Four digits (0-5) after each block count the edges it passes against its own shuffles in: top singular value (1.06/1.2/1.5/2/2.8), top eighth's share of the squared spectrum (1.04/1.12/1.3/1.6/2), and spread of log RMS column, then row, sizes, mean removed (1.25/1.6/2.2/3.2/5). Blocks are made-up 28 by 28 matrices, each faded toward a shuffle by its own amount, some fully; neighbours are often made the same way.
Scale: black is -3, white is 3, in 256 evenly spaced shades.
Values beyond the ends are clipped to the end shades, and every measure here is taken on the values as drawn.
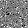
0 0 0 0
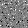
0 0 0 0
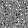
1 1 0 0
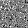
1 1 0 0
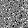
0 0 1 0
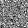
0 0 0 0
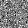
0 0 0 0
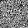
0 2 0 0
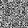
2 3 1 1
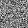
2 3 1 1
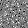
0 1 0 0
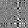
4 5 3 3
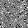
0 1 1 0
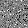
1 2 0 0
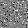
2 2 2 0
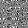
3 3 1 2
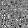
3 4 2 1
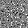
1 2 1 0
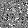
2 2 0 1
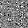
2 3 2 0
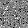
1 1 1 0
